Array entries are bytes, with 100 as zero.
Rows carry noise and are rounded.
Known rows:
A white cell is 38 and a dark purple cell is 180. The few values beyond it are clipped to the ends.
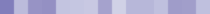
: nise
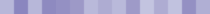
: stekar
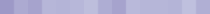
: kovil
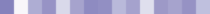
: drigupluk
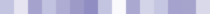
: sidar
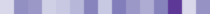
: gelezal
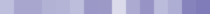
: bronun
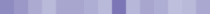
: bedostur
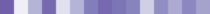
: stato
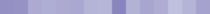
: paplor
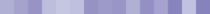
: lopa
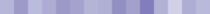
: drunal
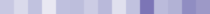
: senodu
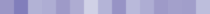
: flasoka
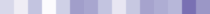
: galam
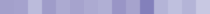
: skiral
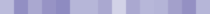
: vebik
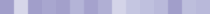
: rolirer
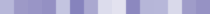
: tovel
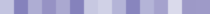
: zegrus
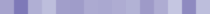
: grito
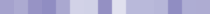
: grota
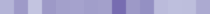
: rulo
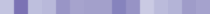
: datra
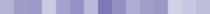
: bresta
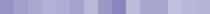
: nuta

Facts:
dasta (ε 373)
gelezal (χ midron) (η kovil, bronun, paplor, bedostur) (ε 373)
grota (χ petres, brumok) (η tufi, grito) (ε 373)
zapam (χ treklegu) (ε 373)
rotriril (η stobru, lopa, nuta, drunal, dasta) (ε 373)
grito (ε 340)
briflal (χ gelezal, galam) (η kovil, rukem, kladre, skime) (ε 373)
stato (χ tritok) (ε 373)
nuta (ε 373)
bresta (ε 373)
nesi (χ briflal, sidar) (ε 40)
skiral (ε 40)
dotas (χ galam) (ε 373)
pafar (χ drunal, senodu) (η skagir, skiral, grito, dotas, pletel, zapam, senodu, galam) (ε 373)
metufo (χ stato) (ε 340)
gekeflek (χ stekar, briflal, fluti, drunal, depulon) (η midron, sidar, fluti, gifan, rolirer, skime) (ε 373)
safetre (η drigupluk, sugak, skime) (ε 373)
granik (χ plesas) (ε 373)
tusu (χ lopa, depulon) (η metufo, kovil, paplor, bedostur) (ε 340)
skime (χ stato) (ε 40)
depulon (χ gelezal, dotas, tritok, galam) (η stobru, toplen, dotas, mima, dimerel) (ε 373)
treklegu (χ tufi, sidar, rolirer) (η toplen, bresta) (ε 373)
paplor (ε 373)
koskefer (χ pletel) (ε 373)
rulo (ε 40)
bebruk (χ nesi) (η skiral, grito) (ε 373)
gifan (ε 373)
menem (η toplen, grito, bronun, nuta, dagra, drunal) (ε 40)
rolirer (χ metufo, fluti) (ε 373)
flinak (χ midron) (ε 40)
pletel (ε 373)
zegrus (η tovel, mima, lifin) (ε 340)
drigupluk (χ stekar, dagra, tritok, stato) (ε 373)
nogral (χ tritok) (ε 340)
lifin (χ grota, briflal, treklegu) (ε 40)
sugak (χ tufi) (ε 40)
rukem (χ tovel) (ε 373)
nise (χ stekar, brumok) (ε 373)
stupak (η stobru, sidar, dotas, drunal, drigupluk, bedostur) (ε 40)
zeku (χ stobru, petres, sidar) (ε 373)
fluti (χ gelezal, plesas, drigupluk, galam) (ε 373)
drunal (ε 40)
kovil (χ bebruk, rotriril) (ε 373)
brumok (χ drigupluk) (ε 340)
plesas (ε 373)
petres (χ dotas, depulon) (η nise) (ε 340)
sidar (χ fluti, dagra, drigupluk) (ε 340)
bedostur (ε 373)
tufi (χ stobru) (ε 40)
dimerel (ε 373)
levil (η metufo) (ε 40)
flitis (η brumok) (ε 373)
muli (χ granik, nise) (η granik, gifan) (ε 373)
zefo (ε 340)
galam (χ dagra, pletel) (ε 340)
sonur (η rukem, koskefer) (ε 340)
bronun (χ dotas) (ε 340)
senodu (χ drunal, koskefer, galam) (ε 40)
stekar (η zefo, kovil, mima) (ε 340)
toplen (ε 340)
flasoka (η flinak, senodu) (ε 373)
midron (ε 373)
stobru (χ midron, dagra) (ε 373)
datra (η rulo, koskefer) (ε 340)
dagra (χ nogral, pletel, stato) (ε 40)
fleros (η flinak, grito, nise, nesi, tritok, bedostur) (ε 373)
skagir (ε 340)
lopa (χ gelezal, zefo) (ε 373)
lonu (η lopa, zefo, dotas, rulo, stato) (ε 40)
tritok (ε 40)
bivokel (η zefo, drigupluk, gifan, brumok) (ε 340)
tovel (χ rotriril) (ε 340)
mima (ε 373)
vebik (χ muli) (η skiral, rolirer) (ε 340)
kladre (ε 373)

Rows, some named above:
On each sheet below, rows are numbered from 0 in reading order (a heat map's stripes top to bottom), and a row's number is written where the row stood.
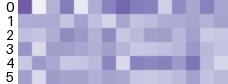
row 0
stato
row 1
pafar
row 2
sugak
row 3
rolirer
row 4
flinak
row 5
rolirer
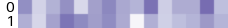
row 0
metufo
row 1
brumok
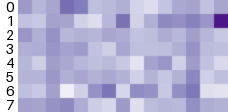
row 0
muli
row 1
depulon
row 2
zapam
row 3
bebruk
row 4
nesi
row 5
zeku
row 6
stobru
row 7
grota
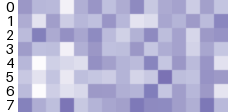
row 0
pletel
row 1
fluti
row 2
zegrus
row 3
pletel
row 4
dagra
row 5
senodu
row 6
dagra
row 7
tritok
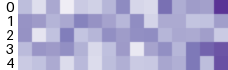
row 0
dotas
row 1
gifan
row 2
skime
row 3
petres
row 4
briflal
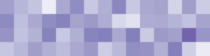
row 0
pletel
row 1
granik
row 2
nogral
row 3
tufi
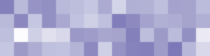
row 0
nise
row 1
levil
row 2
dagra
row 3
flinak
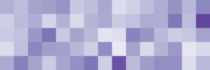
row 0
gekeflek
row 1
briflal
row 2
lifin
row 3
treklegu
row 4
midron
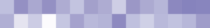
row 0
tusu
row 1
koskefer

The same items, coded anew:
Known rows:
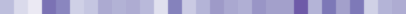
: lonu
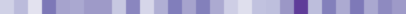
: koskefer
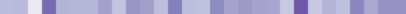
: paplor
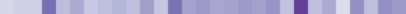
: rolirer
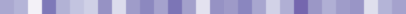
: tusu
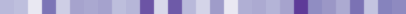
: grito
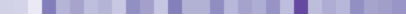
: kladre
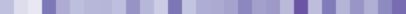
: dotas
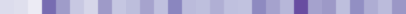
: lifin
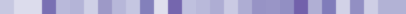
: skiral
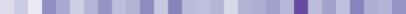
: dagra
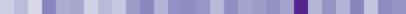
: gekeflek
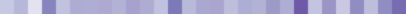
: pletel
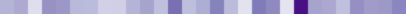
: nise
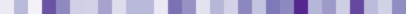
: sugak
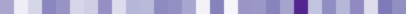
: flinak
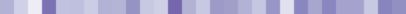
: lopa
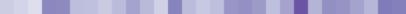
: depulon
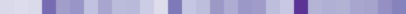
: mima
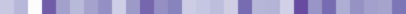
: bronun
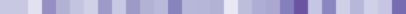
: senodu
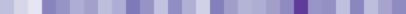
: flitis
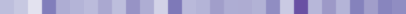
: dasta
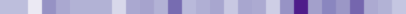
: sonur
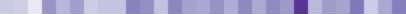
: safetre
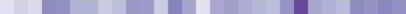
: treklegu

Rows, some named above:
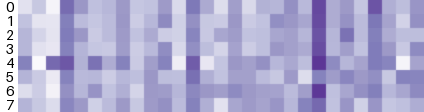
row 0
tufi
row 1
nesi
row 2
rulo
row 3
nesi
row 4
tovel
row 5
lopa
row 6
briflal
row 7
levil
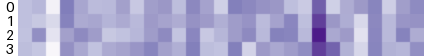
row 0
gelezal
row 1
gifan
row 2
muli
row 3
brumok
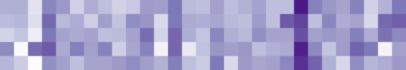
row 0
petres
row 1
pafar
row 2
grota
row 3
tovel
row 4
brumok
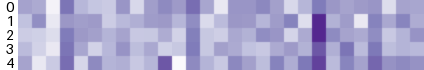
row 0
tusu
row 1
granik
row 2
zegrus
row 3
rulo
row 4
bebruk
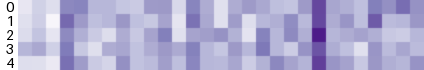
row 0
treklegu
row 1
tufi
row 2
skime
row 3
metufo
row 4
lifin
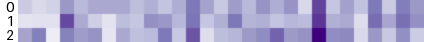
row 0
midron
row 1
zapam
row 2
vebik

